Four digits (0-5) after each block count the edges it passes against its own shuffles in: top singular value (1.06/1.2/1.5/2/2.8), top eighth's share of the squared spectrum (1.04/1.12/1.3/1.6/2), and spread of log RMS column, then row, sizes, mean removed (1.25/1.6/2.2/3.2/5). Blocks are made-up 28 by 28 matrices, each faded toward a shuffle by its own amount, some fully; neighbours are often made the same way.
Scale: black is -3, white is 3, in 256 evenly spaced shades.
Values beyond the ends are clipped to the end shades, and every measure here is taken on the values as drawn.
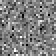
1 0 1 0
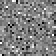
0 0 0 0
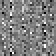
2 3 3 0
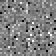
0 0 0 0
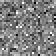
0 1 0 0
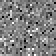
0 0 1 0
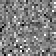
0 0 0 0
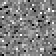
0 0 0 0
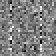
3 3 2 0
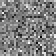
2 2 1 0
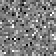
1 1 0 0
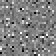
2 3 1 0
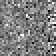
1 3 2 0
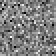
2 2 0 0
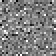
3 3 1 1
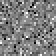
0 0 0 0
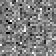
1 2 1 0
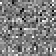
2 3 0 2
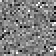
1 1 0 0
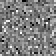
1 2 0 1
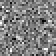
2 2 0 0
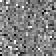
1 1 0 0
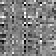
4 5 3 2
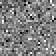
1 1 0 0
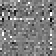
3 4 2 1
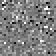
1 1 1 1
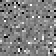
2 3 1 1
